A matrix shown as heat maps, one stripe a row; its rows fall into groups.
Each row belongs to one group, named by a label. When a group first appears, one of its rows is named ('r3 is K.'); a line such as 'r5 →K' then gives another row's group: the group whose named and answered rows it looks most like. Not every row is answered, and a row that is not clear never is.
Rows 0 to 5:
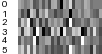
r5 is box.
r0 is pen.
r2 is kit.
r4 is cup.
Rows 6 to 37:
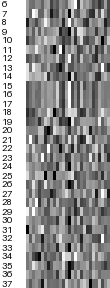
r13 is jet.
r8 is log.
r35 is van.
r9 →box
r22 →jet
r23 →cup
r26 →van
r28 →kit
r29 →van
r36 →pen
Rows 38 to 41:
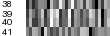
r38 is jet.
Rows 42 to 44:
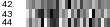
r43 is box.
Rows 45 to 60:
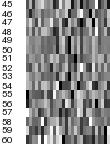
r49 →pen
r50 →pen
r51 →kit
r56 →log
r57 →box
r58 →cup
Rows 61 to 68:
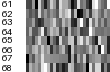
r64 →cup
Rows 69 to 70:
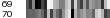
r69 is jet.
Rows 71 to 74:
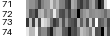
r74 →van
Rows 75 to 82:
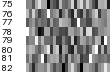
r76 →jet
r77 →kit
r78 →box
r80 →jet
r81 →cup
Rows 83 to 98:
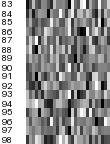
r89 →kit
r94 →van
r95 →box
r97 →pen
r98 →van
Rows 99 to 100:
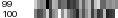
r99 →box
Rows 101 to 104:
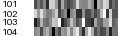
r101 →log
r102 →jet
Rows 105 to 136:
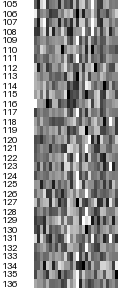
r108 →cup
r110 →van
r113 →pen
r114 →box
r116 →box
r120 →log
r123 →log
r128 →kit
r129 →log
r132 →kit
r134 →kit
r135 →log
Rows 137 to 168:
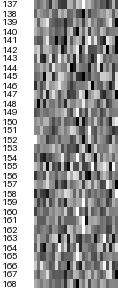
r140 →pen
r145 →kit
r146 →log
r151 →van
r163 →jet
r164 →cup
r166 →jet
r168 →pen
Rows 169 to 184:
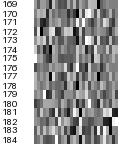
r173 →box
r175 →box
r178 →pen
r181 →jet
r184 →jet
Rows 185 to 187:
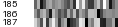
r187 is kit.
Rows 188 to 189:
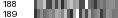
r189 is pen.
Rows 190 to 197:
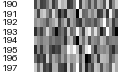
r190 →cup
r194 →pen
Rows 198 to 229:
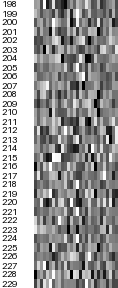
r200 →log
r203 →kit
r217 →jet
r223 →jet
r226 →van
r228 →log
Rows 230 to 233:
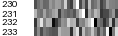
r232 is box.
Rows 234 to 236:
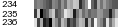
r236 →box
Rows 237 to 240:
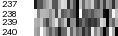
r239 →jet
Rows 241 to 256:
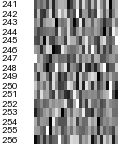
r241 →cup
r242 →cup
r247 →box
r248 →jet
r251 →jet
